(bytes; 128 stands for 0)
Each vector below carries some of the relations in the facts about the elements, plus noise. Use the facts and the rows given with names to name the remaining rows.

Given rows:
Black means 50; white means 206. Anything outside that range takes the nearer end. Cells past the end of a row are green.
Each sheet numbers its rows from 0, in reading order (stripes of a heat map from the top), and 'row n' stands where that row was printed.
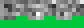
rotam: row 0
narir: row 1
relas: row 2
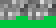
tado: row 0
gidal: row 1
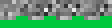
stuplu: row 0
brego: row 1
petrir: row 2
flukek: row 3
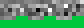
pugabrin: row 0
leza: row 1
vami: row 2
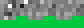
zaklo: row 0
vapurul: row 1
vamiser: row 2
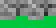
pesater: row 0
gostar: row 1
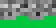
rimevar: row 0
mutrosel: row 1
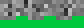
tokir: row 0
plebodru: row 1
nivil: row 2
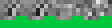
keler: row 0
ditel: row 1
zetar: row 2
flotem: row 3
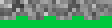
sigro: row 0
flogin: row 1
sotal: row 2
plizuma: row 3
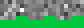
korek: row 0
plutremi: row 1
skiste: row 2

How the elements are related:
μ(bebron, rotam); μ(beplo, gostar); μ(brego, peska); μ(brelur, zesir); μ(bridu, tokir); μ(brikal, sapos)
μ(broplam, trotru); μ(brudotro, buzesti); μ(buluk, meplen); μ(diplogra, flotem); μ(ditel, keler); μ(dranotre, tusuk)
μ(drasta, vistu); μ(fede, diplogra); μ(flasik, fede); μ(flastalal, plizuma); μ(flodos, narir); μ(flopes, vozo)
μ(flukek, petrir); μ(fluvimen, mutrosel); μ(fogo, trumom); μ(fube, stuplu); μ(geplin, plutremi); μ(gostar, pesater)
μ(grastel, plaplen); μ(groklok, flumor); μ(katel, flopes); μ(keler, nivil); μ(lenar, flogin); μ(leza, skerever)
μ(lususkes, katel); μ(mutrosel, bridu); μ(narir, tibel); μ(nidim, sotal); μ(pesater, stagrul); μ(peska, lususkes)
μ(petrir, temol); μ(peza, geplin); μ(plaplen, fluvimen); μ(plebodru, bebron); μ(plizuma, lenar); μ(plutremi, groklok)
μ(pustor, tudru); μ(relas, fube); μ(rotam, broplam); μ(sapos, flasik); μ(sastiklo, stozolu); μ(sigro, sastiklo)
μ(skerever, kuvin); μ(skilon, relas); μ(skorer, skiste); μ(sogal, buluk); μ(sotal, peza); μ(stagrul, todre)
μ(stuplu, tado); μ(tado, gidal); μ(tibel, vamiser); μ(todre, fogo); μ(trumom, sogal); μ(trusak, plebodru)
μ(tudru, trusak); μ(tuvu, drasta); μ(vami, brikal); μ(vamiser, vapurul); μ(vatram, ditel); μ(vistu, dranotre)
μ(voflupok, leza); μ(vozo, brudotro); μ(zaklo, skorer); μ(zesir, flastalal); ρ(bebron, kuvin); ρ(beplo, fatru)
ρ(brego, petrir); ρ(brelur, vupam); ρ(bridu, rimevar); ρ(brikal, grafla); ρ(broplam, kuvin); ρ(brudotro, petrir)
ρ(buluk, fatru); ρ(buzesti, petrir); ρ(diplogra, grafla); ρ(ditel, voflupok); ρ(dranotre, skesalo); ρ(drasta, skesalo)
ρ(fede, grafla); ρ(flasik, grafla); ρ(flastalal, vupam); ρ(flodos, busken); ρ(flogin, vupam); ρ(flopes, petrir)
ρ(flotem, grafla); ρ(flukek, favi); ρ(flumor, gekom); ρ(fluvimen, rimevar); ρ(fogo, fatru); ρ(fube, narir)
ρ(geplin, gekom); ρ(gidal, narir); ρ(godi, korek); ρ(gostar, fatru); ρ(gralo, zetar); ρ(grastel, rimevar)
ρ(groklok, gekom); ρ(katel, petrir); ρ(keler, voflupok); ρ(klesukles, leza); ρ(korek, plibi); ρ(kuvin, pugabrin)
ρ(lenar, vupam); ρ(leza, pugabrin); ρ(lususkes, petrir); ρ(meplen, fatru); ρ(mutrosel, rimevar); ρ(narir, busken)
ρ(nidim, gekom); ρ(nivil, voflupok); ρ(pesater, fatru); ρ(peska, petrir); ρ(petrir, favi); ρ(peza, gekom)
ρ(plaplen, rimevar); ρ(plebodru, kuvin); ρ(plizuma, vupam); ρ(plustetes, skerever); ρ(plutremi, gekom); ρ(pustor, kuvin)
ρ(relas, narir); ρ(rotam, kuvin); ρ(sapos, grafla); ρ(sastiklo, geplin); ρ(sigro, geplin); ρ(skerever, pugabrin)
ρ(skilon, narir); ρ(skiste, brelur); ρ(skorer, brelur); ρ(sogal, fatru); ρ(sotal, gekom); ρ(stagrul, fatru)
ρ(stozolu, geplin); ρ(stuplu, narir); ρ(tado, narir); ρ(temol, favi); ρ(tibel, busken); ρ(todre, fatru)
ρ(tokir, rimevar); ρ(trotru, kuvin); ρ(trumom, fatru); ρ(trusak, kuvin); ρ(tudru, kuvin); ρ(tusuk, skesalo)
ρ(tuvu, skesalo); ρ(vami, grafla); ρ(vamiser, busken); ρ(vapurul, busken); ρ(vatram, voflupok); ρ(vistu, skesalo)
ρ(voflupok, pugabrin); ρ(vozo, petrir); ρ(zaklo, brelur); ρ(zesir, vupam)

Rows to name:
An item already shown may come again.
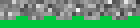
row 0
tado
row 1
vupam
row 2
plibi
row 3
flodos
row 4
flotem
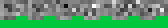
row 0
rotam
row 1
plebodru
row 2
katel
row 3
grafla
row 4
pustor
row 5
pugabrin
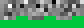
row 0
zaklo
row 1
sogal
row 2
pustor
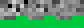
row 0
buluk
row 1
fogo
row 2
tusuk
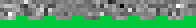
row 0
narir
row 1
fatru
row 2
gralo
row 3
flumor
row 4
katel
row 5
stagrul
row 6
grafla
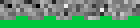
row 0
vozo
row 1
brudotro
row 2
sapos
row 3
brego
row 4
stuplu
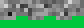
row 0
plaplen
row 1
geplin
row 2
fede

